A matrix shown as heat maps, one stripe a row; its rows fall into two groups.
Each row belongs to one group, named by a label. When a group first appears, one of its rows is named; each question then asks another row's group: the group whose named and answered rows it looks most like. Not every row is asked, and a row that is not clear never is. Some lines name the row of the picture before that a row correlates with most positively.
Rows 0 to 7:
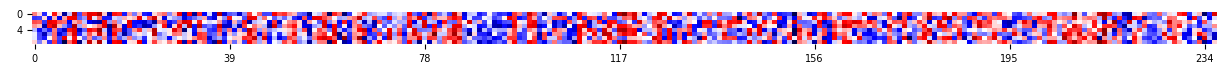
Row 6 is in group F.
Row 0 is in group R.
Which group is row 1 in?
F
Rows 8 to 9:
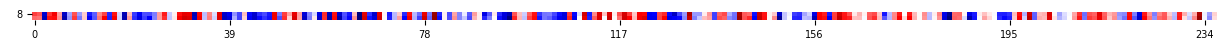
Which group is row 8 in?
R
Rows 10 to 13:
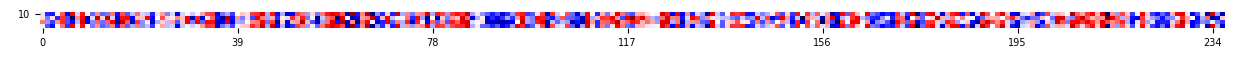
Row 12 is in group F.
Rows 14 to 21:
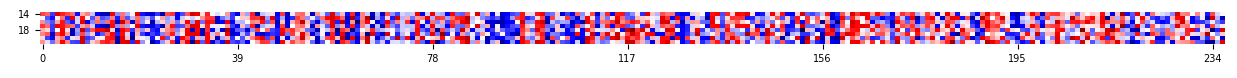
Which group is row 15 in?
F
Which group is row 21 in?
R
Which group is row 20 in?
F
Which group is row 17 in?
R
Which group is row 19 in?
R
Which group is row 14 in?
R
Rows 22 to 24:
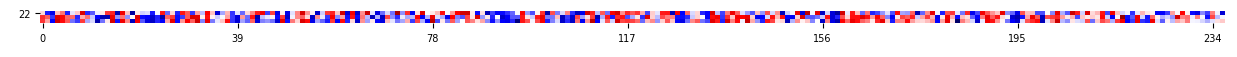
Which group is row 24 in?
R
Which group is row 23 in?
R
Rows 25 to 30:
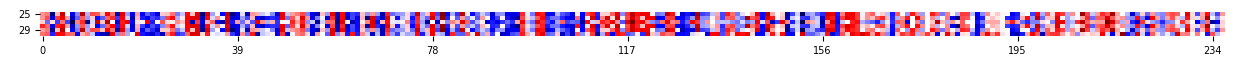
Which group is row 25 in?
R
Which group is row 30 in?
R
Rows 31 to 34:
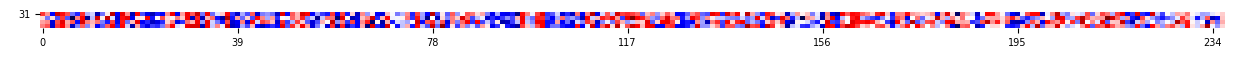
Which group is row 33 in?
R
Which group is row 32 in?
F
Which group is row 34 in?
R
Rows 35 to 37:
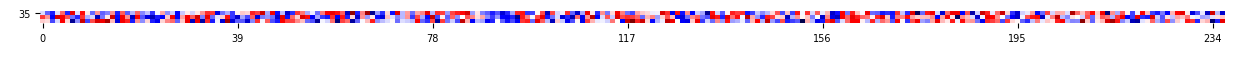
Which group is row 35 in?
F
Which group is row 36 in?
R
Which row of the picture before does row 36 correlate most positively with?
31
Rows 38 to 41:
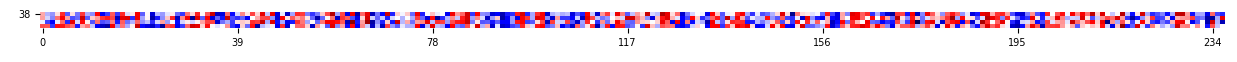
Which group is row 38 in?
F
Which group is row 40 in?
F
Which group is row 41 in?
R
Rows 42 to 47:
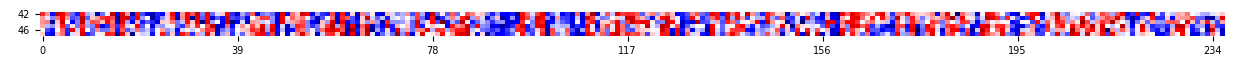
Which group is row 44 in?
R
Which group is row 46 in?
F
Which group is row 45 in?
F
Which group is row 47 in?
F
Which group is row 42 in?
R
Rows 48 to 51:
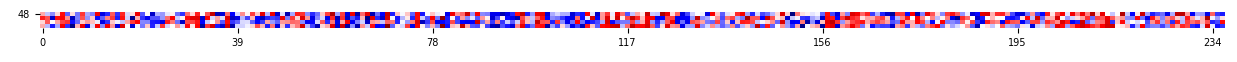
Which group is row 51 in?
F
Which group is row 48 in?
F
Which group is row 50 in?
R
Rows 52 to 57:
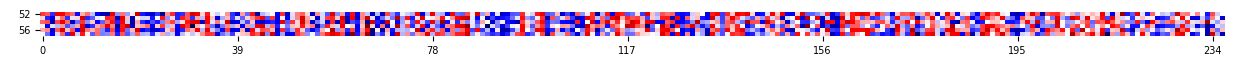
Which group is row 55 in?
F
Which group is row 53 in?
F
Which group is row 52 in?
R
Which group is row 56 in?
R
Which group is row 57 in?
F
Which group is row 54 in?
R
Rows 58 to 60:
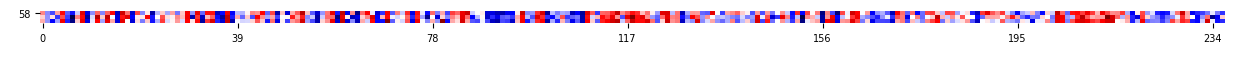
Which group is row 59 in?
F
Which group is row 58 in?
F
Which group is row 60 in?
F
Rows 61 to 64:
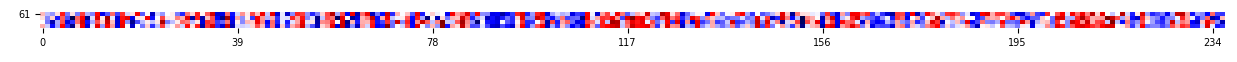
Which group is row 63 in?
F
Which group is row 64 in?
F
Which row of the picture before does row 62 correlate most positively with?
59
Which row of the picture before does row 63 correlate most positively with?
60
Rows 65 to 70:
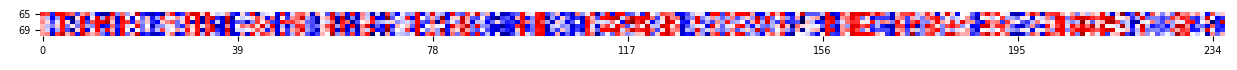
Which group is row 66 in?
F
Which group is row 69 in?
F
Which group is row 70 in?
R
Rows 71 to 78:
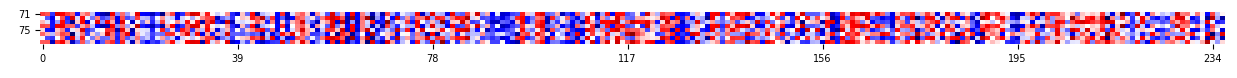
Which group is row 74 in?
R
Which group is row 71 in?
R
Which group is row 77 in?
F
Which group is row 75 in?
F
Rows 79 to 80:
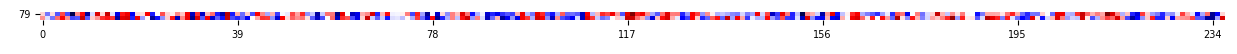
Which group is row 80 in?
R
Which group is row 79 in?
F
